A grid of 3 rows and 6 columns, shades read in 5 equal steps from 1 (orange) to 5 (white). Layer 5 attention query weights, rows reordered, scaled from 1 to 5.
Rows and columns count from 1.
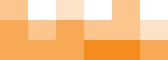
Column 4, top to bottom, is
5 3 1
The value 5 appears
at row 1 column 2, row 1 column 4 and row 1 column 6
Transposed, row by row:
3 2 2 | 5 3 2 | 4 2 2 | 5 3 1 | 3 3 1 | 5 4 2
